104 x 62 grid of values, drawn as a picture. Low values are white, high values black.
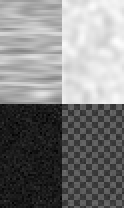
The table splits into 2 rows of 2 panels. Panel 1,1: low, streaked across. Panel 1,2: very low, blotchy, faint in contrast. Panel 2,1: very high, fine-grained, faint in contrast. Panel 2,2: high, checkered.
